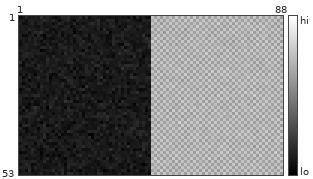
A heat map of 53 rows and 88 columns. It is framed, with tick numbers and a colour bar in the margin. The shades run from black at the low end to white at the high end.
The table splits into one row of 2 panels. Panel 1,1: very low, fine-grained, faint in contrast. Panel 1,2: high, checkered.
